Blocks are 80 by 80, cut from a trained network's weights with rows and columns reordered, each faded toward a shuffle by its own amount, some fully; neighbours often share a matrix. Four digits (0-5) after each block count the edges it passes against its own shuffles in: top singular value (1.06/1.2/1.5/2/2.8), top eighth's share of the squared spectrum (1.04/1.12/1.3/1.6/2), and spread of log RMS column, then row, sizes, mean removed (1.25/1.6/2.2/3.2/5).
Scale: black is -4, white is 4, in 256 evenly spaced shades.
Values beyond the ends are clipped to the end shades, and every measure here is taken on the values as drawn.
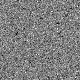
0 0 0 0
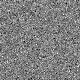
0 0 0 0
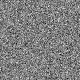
0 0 0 0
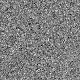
0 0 0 0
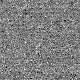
2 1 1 0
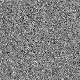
2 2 0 1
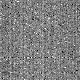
3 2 0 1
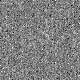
1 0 0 0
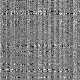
4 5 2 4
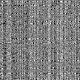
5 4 2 3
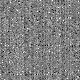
3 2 0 1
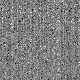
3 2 0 1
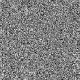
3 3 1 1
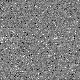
1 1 0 0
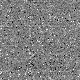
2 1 1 0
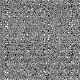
3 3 2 0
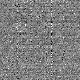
3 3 2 0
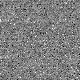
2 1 0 0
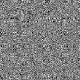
3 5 2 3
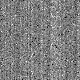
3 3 1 1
